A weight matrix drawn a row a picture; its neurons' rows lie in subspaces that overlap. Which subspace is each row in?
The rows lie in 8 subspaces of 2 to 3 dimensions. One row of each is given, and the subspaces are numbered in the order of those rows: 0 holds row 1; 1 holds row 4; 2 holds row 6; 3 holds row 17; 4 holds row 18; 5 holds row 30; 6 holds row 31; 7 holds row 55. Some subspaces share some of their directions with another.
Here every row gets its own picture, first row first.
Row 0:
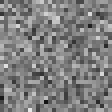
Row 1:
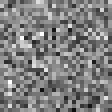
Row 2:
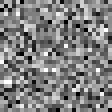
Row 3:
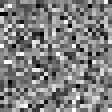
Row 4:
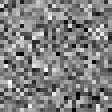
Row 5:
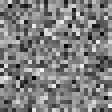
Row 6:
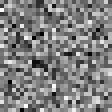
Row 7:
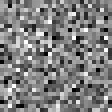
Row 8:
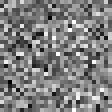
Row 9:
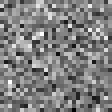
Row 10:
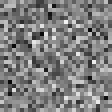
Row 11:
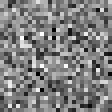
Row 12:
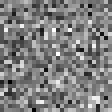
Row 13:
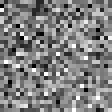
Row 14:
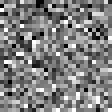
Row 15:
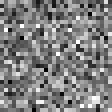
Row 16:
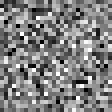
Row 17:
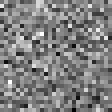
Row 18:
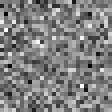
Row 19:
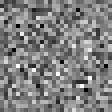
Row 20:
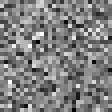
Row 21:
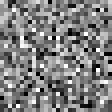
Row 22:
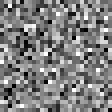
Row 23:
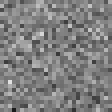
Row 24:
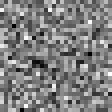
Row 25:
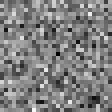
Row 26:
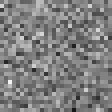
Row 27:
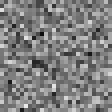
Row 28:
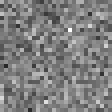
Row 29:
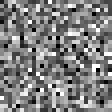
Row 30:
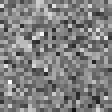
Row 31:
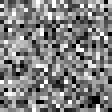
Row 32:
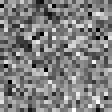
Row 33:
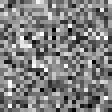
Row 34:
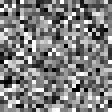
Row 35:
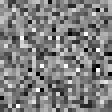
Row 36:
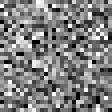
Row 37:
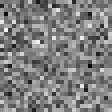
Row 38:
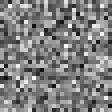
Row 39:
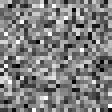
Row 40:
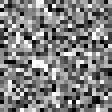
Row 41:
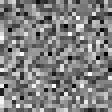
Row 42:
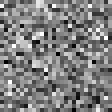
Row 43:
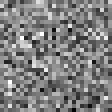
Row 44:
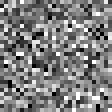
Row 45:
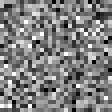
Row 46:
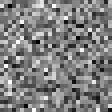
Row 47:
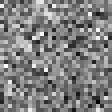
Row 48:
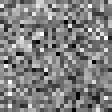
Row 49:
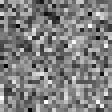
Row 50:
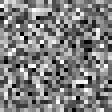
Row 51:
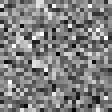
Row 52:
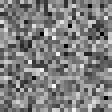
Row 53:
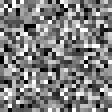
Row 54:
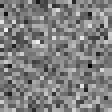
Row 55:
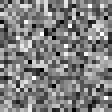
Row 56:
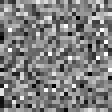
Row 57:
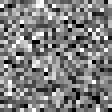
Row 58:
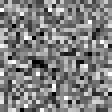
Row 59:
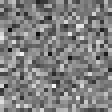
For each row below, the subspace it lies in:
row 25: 6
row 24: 2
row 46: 7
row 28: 5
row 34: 1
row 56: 6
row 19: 3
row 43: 0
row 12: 6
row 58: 2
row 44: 1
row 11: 0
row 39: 7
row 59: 6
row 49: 5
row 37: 4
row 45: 6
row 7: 1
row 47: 5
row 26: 3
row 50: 3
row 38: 7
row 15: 6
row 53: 1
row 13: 3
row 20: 6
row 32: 5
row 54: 4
